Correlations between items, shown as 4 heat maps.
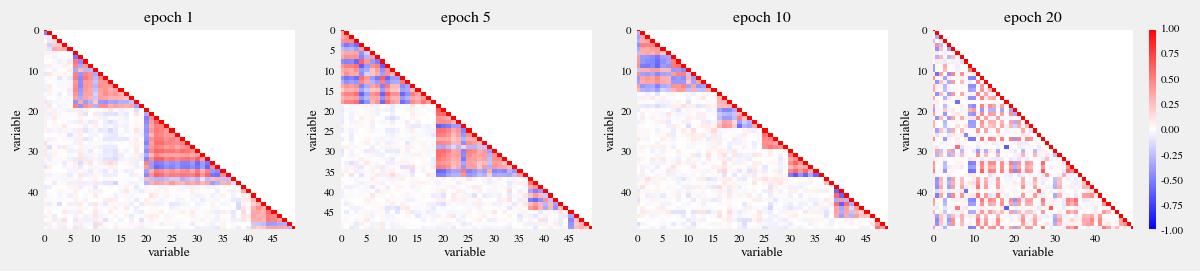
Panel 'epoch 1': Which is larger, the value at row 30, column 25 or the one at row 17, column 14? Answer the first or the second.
the first
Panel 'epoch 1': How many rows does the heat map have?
50
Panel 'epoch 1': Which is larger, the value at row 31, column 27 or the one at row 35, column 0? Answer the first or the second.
the first
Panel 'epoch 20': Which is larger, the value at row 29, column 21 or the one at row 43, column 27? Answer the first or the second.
the second
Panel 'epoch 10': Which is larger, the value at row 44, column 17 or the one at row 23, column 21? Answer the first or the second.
the first
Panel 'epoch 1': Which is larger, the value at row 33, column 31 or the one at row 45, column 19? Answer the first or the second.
the second
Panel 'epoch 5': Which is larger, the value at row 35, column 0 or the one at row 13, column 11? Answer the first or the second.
the first
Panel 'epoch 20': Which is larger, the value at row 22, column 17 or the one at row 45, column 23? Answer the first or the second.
the second
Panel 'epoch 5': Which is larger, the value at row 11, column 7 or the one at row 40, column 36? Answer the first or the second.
the first
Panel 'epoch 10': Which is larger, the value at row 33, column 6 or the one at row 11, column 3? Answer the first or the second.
the first
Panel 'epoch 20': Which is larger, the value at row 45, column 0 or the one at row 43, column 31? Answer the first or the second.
the first
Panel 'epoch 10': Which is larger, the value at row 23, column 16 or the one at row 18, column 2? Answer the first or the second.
the first
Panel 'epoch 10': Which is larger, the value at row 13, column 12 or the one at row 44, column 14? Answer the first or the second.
the first
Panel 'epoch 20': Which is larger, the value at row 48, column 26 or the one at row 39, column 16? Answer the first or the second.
the second
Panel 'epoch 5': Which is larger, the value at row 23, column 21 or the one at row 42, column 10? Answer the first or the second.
the first
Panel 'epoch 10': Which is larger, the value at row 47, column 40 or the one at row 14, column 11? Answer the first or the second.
the second
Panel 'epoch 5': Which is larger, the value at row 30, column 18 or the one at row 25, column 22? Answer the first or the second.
the second
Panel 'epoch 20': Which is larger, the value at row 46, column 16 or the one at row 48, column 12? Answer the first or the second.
the first
